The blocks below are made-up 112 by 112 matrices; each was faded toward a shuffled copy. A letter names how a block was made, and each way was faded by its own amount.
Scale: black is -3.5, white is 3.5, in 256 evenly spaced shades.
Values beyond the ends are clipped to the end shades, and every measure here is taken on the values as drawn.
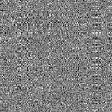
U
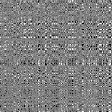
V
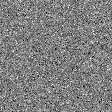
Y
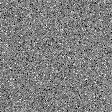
Y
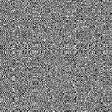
U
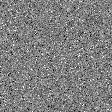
Y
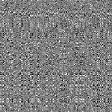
U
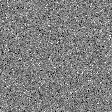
Y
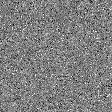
Y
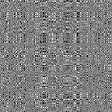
V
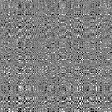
V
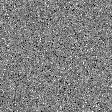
Y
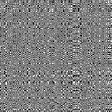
V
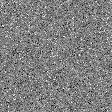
Y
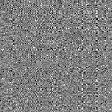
U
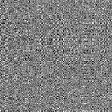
U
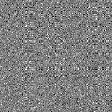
U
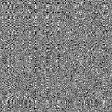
U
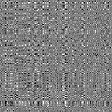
V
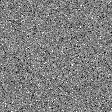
Y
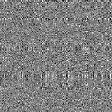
U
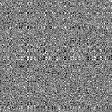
U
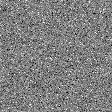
Y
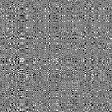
V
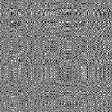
V
